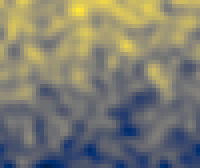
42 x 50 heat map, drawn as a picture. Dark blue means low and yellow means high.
Ninth with the highest average: top middle. Lone odd cells: none. Slope: up to the top. Grain: blotchy. Average level on the scale: 50%.
